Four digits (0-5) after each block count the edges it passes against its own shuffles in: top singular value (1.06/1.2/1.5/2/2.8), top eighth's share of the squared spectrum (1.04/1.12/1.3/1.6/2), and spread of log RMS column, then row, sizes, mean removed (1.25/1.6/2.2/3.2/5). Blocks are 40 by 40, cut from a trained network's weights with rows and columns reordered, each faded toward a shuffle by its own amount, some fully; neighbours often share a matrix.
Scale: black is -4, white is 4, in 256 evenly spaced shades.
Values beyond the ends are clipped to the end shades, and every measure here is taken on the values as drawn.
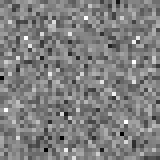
0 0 0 0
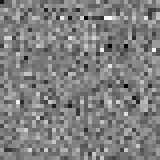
3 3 0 2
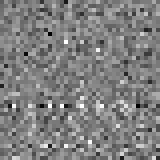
3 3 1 2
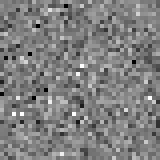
0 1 0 0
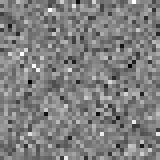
0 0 0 0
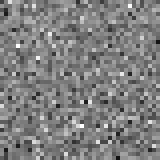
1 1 0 1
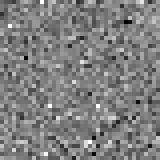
1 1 0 1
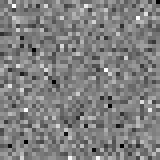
0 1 0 0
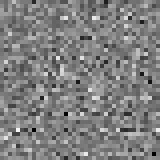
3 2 0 2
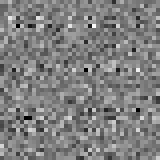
3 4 1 2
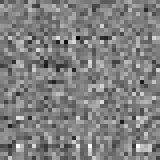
3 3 0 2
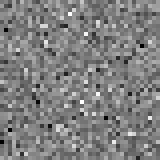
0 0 0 0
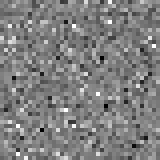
0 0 0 0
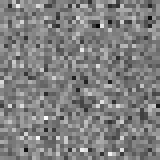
3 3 0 2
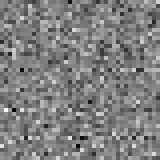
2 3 0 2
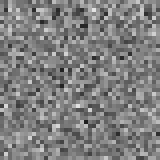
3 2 0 1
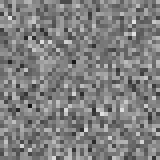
2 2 0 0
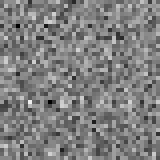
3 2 0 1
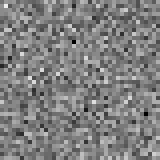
0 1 0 0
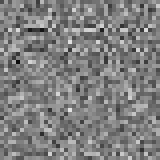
3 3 0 2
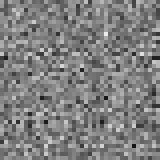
3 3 0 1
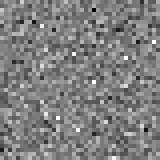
0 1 0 0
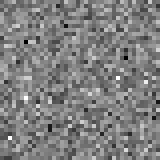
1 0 0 0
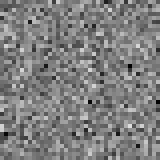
1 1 0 1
